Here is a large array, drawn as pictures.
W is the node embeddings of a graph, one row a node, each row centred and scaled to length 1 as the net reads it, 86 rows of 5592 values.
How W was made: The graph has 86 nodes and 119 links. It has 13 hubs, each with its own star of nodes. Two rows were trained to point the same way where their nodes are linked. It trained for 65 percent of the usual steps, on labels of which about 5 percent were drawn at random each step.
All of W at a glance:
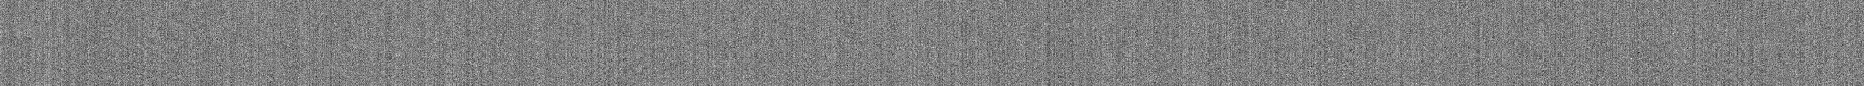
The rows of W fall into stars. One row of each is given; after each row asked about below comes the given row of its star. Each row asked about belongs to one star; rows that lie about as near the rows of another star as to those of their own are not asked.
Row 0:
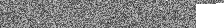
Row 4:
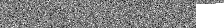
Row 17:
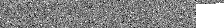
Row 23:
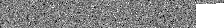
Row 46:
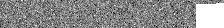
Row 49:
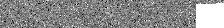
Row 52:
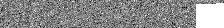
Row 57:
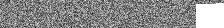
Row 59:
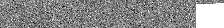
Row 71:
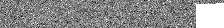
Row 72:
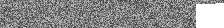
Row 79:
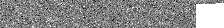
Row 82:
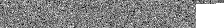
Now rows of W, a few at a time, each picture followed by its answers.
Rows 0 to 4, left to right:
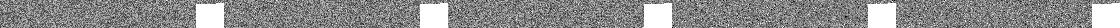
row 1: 46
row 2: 82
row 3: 49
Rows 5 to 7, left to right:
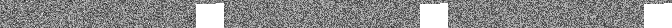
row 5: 71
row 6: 46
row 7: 23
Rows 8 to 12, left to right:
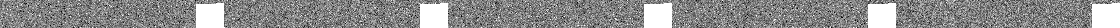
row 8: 49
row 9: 0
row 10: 79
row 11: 59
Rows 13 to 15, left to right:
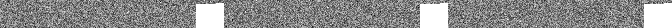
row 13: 59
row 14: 23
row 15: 79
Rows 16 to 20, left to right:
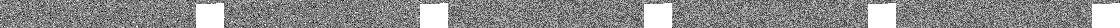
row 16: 4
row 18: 79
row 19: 57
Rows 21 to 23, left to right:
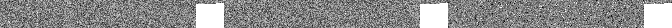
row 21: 0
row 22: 17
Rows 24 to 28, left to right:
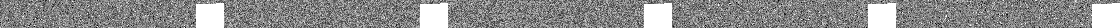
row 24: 23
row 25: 52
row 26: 82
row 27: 17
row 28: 57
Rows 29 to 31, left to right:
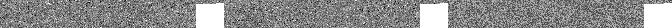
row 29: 17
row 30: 59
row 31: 49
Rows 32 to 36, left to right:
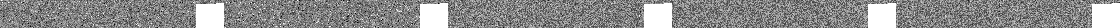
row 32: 52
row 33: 17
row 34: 79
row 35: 17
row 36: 49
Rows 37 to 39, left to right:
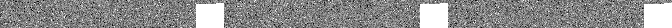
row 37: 46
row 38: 72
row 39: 52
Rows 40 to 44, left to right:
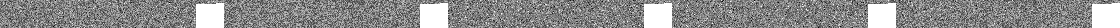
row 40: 46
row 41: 57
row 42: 4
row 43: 82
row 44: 57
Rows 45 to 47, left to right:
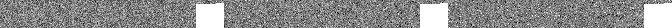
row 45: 71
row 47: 59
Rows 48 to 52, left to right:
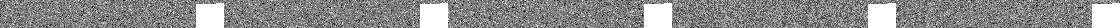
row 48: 46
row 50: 52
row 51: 59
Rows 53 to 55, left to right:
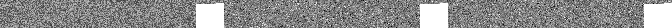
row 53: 4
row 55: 4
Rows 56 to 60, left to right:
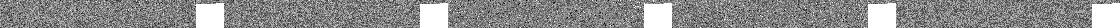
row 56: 4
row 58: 72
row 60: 52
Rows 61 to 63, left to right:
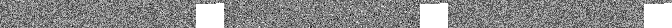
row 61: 52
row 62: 4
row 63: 0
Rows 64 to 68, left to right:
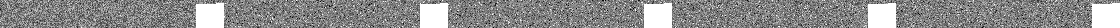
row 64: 0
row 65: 79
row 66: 71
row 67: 17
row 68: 4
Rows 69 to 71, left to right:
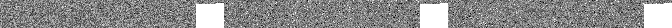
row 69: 79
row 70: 71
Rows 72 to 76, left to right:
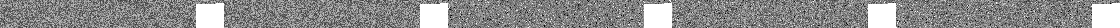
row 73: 0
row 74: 82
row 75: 71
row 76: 23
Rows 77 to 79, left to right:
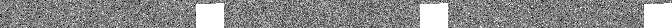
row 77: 57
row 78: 49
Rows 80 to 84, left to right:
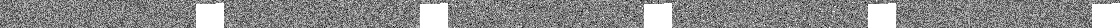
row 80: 72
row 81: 23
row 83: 52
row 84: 71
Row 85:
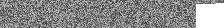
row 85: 82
